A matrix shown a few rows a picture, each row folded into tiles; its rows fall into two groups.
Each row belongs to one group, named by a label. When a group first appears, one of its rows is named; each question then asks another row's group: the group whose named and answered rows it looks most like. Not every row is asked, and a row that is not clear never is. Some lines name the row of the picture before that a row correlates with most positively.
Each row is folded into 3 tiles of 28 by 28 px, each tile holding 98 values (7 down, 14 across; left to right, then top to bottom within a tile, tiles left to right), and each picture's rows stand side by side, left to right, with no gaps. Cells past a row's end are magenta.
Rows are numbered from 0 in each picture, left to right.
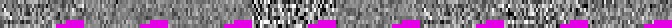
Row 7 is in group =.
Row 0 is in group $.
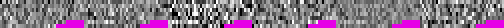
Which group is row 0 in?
$
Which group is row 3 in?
=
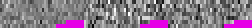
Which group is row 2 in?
=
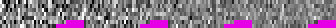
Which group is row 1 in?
=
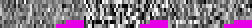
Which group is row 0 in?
=
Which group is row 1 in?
$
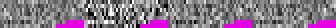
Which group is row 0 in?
$
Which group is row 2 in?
$
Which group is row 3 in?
$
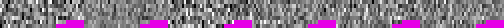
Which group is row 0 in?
=
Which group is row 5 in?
=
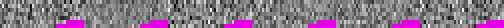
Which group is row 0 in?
=
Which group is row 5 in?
=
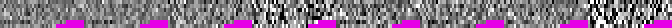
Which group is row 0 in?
$
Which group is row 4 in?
$
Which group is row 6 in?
$
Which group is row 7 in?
$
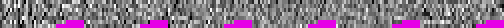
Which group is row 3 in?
$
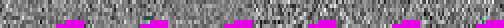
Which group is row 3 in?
$
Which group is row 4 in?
$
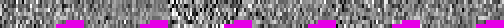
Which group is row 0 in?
=
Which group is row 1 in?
=
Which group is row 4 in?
=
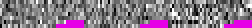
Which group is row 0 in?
=
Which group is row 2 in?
$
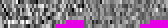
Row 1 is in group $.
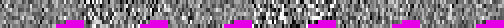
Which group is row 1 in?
$
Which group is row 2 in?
=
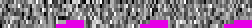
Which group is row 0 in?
=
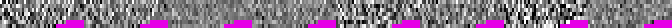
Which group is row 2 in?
$
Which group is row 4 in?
$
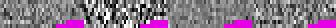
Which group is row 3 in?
$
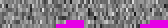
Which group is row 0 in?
=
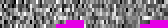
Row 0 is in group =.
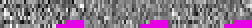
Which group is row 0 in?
$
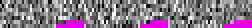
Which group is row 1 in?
=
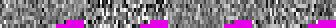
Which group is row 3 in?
=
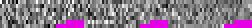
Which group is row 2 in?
$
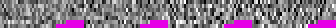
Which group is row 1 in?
=
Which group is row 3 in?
$
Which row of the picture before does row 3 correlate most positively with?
2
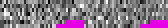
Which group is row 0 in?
$
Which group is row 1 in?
=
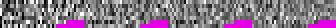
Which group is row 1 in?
$
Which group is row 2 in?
$
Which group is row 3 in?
=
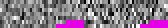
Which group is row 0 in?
=
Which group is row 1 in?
$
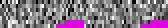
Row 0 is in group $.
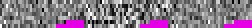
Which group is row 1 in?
$
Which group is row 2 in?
=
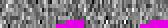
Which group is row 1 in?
=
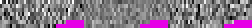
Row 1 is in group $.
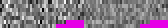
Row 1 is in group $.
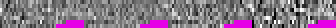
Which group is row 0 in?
=
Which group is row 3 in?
=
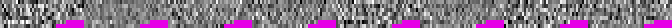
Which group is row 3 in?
$
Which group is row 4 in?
$
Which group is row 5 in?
$
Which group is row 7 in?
=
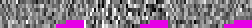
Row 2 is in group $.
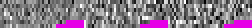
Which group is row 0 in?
$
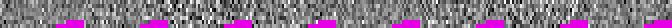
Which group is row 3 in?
=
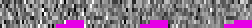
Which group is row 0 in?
=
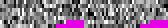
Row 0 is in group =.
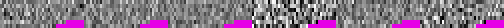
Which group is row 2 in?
$
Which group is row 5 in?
=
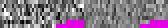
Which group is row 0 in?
$
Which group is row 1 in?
=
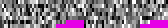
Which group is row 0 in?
$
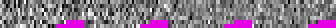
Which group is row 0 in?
=
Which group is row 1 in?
$
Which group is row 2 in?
=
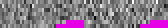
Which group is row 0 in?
=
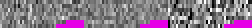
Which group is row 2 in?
=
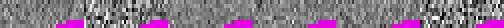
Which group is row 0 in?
$
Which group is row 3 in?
=
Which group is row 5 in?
=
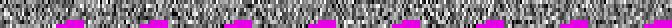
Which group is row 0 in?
$
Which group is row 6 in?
$
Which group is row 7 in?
$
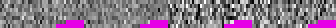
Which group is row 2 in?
=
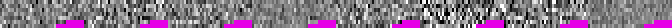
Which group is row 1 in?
=
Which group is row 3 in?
=
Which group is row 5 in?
$
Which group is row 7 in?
=
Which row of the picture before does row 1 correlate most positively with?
2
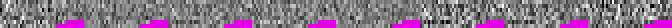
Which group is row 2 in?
$
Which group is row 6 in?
$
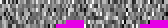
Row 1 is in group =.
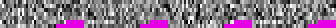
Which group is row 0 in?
=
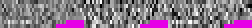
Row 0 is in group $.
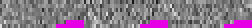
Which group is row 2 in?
$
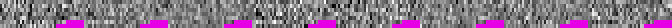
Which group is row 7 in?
$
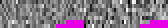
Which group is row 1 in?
=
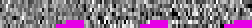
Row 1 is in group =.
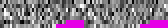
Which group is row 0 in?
$
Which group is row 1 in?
$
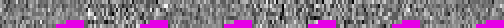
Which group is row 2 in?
=
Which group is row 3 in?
=
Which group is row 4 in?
$
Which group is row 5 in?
$
